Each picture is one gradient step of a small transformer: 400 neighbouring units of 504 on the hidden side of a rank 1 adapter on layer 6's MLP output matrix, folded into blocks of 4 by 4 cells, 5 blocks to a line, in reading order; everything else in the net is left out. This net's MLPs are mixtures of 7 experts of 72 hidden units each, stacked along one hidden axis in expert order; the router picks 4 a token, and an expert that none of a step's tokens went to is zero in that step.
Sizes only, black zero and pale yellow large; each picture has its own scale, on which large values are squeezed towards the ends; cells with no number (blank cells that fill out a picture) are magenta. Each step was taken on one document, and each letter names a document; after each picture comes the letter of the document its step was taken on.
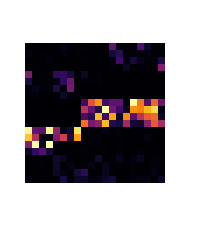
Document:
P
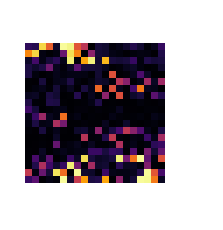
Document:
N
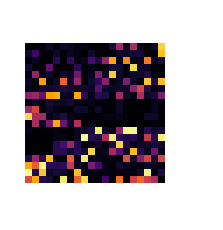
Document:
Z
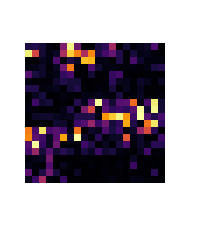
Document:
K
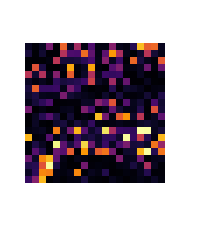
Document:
K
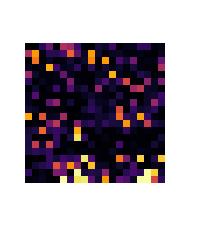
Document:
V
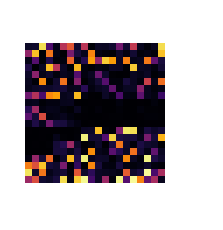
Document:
Z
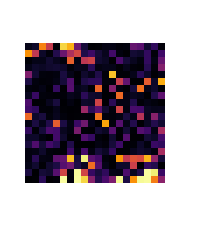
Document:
N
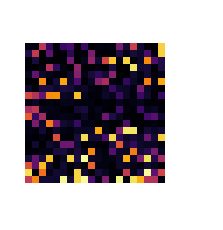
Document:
Z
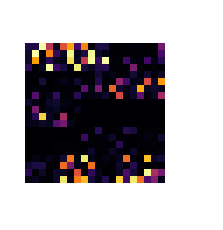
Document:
V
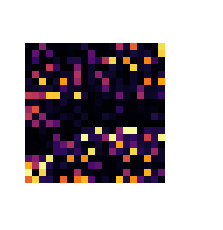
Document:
Z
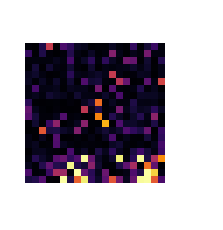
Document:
N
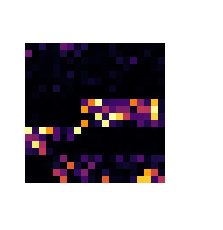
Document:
P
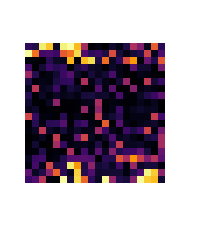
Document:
N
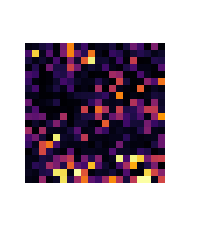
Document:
N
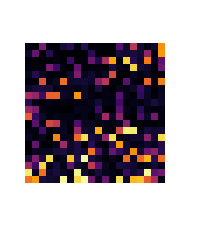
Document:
Z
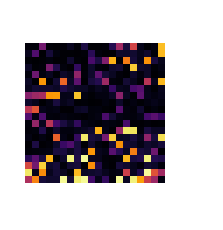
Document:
Z
